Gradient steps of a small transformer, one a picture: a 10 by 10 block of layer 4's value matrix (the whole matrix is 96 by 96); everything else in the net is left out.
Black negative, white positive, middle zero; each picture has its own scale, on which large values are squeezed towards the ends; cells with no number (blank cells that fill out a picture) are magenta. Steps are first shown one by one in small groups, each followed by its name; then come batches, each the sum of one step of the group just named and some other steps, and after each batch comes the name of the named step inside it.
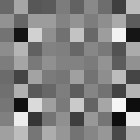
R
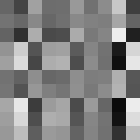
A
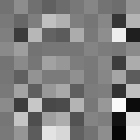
R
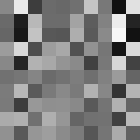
A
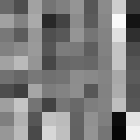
A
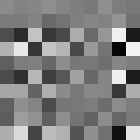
A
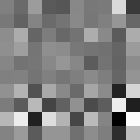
A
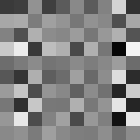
R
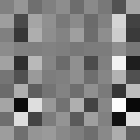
R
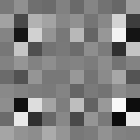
R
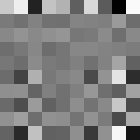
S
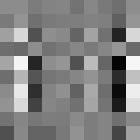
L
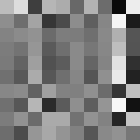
S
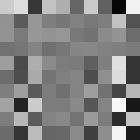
S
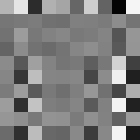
S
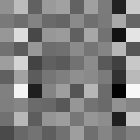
L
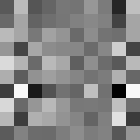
L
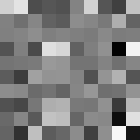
S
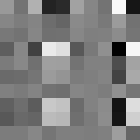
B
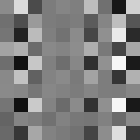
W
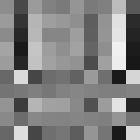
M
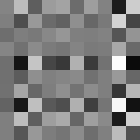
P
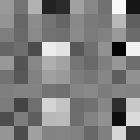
B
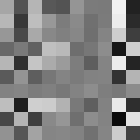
B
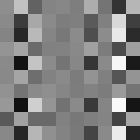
W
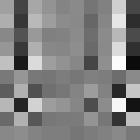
M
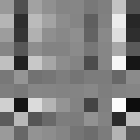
M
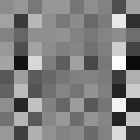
P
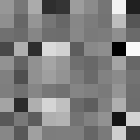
B
